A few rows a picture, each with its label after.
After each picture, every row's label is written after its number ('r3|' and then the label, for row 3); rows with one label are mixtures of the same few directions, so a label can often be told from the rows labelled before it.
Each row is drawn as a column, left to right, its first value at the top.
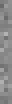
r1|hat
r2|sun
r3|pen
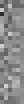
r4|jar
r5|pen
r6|sun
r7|hat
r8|hat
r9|sun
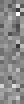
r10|pen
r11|jar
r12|sun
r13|pen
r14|jar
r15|jar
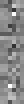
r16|sun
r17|sun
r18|pen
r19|jar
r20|hat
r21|jar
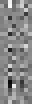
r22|sun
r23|hat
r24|hat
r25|pen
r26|sun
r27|hat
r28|jar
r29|sun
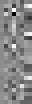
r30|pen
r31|jar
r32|hat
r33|jar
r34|jar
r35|pen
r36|sun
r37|sun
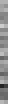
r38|pen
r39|pen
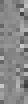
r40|pen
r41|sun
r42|hat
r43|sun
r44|hat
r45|jar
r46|hat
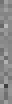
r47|pen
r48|pen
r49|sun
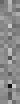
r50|hat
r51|jar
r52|pen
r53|pen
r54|jar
